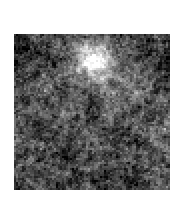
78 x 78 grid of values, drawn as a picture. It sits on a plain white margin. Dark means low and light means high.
Odd rows or columns: none. Grain: blotchy. Bumps: one, in the top middle. Histogram: skewed, a long tail of high values.
